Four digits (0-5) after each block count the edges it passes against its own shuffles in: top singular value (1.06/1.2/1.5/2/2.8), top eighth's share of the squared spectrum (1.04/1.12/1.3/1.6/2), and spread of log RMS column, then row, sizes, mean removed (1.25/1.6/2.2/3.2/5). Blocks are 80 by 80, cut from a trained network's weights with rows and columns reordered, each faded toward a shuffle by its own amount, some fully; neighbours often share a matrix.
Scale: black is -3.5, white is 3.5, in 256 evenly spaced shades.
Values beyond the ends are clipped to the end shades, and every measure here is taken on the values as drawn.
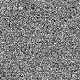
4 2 0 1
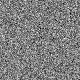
0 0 0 0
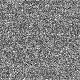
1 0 0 0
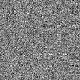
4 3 1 1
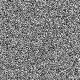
1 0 0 0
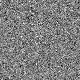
0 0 0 0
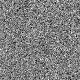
1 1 0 0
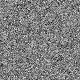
0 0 0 0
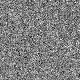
0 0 0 0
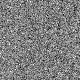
1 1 0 0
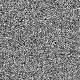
0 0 0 0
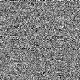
4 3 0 2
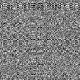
4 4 0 3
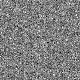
1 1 0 0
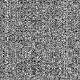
3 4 2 2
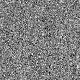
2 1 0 0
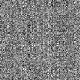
3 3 2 2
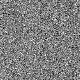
1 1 1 0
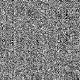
3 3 2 2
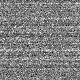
3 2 0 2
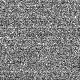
2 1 0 0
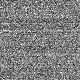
2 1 0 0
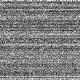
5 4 0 3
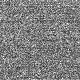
2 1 0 0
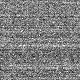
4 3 0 2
